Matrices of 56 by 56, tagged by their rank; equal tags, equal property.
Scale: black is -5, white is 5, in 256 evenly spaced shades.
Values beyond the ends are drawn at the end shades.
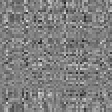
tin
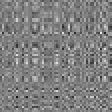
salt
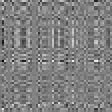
salt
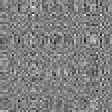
tin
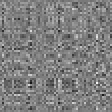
tin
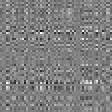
salt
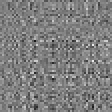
tin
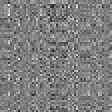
tin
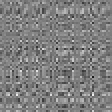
salt
